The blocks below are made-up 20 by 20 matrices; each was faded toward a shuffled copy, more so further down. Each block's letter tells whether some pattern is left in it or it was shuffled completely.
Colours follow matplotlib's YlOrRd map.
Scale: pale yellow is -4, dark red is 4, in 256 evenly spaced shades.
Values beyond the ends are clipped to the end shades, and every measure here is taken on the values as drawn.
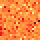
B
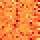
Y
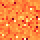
B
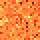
B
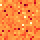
B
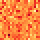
Y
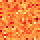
B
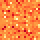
B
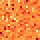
B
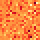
Y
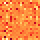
Y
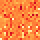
Y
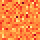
Y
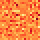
Y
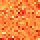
Y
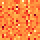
Y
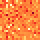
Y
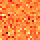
Y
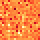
B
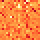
Y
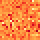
Y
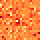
Y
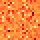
Y
